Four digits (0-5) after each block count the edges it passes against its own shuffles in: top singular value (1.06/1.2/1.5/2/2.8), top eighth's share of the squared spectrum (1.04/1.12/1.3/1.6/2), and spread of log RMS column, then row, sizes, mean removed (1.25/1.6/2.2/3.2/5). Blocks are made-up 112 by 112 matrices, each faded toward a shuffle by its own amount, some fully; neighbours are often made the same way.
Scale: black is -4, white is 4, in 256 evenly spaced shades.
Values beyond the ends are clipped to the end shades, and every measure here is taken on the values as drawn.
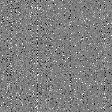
4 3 2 1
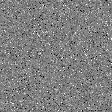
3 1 0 0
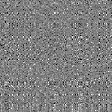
5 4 3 3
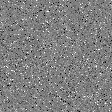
0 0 0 0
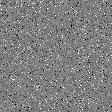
0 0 0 0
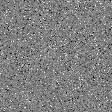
0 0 0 1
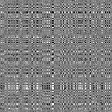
5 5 4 4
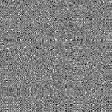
5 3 2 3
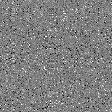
4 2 1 1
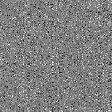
4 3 1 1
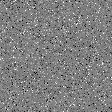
0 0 0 0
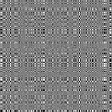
5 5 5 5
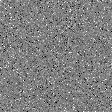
2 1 0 0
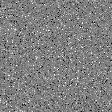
3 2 1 0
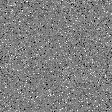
2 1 0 0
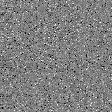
3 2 0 0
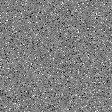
2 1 0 0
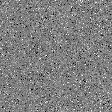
3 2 0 0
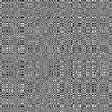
5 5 4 4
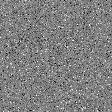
2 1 0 0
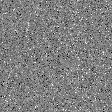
1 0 0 0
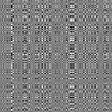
5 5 5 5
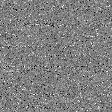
1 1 0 2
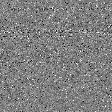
1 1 0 2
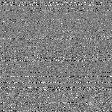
2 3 0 4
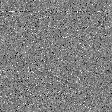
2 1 0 1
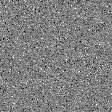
0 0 0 0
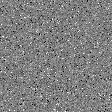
0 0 0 0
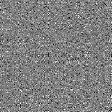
4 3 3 2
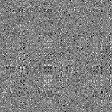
4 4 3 2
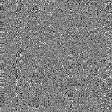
4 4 3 2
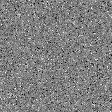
1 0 0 0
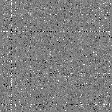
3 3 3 2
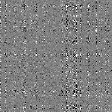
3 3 4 3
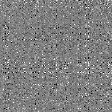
2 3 3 3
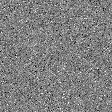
0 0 0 0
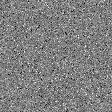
2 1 0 0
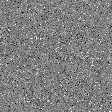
0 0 0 1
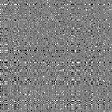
5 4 3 3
